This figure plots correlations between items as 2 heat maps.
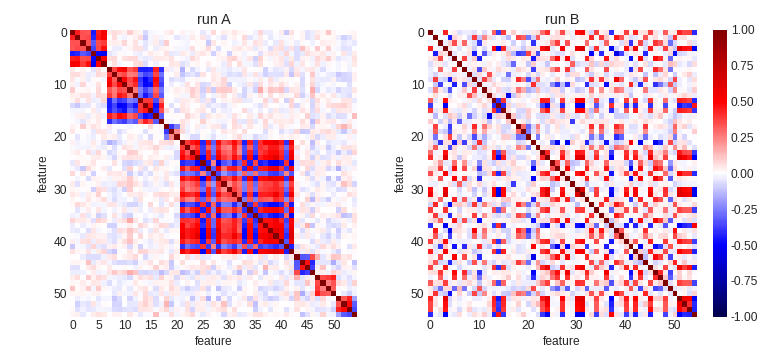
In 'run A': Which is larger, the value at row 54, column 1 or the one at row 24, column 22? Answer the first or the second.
the second
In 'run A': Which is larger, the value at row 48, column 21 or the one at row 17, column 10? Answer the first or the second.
the first
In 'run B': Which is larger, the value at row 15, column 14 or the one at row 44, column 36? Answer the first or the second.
the second
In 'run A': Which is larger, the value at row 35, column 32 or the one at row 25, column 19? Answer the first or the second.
the second
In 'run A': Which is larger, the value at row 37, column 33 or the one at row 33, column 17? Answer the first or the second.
the second
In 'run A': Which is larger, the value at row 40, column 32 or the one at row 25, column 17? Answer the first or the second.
the first
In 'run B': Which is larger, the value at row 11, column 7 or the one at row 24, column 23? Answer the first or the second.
the second
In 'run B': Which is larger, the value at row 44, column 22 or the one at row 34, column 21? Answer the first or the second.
the first
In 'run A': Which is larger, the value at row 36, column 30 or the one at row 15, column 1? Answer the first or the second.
the first
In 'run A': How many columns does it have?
55
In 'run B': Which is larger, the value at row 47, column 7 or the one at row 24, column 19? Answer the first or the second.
the first
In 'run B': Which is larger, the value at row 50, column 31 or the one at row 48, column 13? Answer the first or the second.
the second
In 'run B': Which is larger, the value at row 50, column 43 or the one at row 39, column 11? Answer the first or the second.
the second
